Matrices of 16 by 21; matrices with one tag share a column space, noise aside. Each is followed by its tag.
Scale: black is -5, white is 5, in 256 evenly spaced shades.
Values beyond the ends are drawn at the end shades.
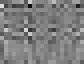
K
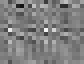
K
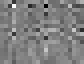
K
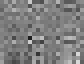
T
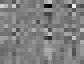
K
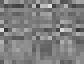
K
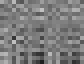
T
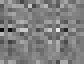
K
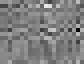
K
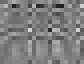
K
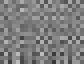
T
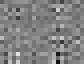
T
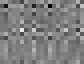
K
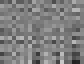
T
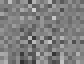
T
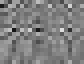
K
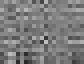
T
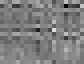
K
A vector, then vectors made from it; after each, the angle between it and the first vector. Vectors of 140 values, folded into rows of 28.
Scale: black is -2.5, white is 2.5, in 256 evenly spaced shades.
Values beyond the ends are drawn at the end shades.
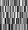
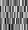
nearly parallel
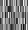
orthogonal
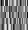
partly opposed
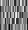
nearly parallel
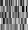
partly opposed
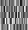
nearly opposite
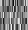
orthogonal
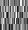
nearly parallel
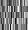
partly opposed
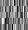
partly aligned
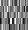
partly aligned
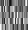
partly opposed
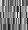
partly aligned
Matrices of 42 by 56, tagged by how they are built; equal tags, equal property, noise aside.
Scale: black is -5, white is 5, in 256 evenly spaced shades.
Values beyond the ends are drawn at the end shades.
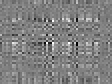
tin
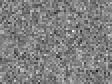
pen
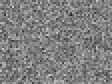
pen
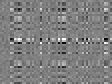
tin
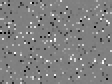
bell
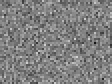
pen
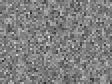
pen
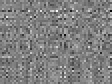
tin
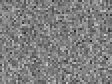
pen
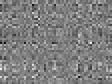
tin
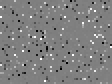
bell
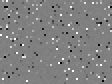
bell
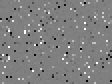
bell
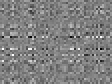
tin
